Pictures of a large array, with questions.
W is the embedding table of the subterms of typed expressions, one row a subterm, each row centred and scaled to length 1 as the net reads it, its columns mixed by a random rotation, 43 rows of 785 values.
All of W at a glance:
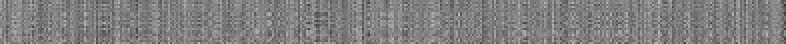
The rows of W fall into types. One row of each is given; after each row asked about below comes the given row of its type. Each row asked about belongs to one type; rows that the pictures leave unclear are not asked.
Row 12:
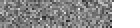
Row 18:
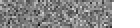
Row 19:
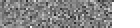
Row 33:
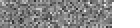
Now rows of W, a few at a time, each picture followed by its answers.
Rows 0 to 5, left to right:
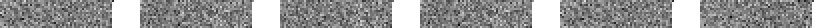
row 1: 18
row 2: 18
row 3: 18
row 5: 19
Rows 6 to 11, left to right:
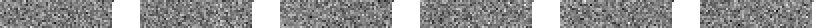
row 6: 19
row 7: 18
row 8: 19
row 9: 33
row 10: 33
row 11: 18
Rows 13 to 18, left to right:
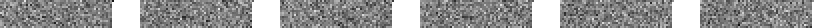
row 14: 12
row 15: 12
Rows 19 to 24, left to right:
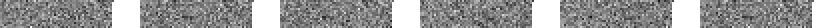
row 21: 12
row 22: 12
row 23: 19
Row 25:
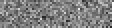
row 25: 12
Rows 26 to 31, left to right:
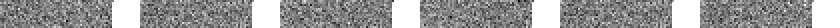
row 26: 12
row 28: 33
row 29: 19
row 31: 33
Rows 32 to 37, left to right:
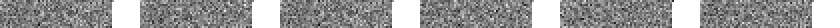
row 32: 18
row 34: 18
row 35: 18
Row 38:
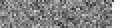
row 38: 12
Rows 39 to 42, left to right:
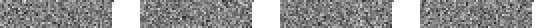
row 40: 12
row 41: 18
